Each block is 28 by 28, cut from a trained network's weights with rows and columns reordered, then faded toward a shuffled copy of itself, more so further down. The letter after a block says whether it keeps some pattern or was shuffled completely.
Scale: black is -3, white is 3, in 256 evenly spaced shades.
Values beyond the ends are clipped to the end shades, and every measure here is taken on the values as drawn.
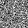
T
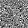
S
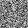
T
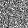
T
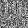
S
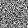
S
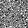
T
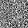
S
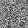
S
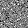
T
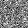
T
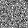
S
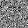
S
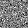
T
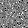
T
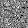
S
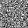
S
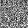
S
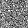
T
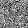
T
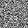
S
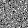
T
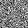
T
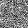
S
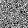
T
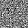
S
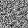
S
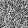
T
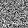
T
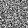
T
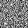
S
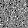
T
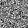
T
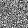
T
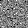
T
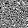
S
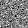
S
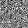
S
